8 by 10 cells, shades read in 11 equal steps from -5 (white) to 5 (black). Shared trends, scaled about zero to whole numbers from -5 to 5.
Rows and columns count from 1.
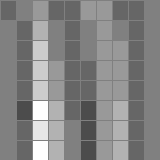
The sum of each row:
2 0 -2 -2 -2 -4 -5 -6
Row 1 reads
1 0 -1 1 1 -1 -1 1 1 0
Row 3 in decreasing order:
1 1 1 0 0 0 0 -1 -1 -3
